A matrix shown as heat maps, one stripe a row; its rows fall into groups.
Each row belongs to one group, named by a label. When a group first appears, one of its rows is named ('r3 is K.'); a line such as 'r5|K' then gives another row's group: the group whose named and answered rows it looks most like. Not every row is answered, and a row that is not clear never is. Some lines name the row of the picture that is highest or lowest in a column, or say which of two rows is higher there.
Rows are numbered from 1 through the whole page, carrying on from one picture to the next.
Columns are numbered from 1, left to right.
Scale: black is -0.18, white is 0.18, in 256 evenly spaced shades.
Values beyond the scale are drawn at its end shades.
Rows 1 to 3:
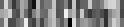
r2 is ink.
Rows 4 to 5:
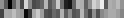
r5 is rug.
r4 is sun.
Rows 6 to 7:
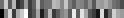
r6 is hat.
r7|ink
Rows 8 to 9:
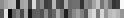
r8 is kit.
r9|sun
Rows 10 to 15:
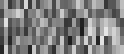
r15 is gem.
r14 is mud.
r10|sun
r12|gem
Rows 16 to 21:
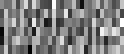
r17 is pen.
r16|kit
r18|kit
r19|mud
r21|sun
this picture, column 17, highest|17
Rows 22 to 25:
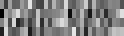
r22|pen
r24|hat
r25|ink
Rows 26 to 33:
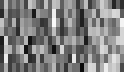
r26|pen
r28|kit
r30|sun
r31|gem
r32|ink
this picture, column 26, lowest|28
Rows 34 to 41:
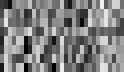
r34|mud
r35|gem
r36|gem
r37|pen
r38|gem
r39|rug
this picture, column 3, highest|37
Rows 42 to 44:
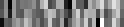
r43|mud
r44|mud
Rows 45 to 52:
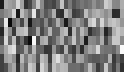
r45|rug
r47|sun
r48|ink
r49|gem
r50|kit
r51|pen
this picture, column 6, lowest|47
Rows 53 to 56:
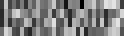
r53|mud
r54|rug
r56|ink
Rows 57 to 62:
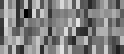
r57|hat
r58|gem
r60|gem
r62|hat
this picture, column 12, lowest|61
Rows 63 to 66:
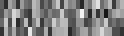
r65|hat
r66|pen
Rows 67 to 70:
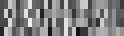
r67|pen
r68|hat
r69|pen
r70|gem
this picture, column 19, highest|70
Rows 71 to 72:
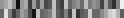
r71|kit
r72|ink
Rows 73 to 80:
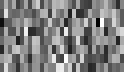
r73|hat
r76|sun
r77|hat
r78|rug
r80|hat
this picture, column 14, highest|79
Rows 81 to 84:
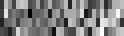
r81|ink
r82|sun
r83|mud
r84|sun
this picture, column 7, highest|81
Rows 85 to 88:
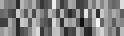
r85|kit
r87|kit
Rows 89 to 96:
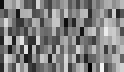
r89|rug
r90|pen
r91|hat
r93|ink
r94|sun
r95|gem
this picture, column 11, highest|95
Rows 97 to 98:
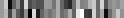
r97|sun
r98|sun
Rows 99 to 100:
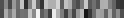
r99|pen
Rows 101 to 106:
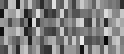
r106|kit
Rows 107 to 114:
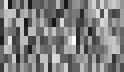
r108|kit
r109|gem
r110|pen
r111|ink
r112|ink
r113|pen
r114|pen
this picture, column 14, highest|113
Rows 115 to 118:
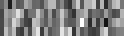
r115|mud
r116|rug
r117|rug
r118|hat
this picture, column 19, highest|115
